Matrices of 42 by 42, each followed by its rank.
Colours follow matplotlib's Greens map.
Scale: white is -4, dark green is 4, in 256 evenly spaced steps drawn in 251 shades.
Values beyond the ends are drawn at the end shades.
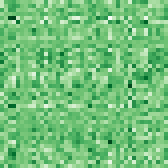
five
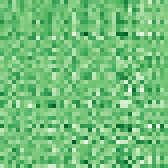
five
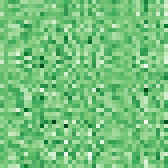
five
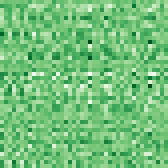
five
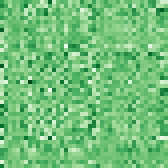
five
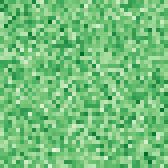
full rank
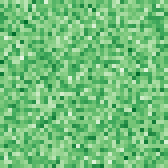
full rank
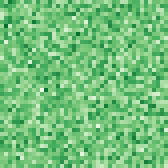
full rank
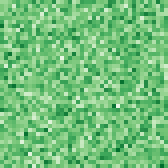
full rank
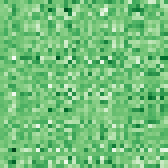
five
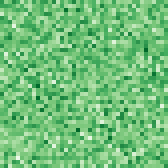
full rank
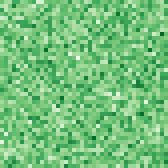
full rank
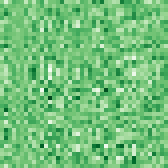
five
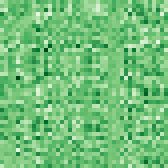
five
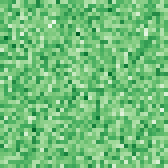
full rank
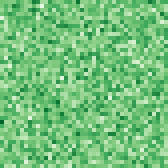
full rank
